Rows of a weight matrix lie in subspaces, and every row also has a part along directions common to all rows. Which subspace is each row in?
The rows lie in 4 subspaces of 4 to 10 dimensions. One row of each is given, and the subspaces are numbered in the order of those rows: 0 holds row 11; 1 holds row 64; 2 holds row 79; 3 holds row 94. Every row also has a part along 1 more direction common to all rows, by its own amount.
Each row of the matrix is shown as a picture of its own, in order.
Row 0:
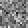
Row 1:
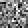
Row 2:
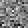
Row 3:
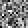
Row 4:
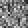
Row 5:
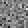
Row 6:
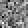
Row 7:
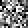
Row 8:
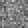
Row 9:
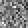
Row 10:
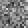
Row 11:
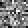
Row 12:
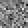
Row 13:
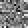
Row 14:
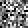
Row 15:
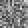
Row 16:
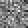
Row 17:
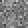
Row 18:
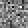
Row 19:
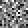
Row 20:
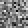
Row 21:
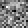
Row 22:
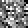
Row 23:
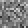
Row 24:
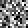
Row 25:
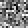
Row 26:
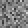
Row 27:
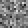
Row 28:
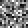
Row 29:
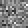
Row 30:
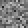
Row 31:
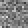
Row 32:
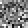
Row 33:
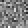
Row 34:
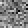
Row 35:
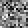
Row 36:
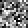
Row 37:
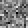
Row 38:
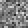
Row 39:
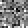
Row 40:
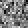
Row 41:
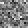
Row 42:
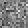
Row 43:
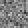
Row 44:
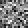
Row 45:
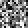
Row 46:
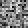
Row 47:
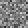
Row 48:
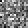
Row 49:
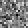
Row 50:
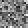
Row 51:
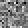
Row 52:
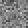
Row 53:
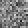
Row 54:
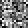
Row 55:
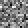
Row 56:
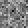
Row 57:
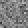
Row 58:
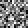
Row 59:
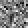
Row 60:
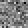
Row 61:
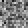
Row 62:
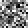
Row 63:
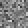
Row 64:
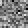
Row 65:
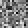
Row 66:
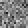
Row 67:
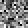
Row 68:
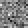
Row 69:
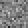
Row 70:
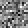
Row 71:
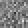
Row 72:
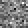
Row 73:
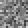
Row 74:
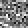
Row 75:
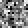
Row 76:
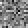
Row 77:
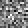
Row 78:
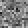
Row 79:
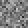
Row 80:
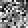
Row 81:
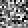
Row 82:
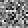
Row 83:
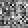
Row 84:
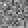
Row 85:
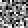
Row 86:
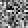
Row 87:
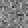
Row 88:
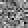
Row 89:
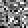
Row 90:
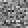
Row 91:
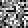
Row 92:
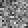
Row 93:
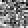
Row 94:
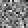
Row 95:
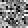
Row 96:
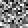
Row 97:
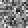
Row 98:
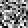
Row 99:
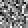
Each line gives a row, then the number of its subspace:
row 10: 2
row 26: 1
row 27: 1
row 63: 1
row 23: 2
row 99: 3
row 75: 3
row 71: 1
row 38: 0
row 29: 0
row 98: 1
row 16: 3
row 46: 1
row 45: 3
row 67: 0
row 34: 1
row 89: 2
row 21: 2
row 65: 3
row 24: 0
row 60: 3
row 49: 1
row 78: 2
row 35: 3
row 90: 0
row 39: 2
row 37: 0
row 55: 1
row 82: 1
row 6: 3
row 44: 2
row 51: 3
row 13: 3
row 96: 1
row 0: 0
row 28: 1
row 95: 3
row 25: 1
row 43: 0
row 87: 1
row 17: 0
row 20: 0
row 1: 1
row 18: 1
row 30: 2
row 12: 2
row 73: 0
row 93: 1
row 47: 0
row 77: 2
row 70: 1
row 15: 3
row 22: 3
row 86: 3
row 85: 3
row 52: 0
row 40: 3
